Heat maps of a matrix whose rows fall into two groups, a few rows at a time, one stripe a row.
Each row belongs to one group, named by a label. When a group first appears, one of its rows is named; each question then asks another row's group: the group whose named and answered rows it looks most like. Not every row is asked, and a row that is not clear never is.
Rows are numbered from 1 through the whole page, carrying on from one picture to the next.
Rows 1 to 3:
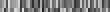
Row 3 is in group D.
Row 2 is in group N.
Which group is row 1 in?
N
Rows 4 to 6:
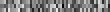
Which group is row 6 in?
N
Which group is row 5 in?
D
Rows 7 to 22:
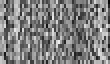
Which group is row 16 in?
D
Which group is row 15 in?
D
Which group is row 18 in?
N
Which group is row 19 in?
N
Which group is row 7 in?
N
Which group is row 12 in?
N
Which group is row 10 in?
D
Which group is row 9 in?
N
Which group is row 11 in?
D
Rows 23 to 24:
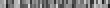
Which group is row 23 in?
N
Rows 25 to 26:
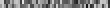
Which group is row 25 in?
D
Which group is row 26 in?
N
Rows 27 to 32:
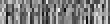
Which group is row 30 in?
N
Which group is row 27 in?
D
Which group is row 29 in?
N
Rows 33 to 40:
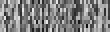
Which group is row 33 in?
N
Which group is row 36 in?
D
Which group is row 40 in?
N
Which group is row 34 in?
D
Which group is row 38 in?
D
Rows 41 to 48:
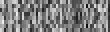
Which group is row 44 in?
D
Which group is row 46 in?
D
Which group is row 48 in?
D
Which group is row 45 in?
D
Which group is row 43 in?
D
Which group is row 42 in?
N
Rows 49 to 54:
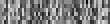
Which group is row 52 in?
D
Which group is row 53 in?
N
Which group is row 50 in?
N
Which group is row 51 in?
D
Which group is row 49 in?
N
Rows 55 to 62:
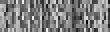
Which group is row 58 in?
D
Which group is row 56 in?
N
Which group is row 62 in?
D
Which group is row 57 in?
N
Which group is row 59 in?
D
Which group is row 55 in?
D
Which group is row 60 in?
N
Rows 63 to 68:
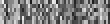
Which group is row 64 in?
N
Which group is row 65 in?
D
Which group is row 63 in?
D
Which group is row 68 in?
D
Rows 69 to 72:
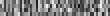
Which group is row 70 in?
D
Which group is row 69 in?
D
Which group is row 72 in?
N
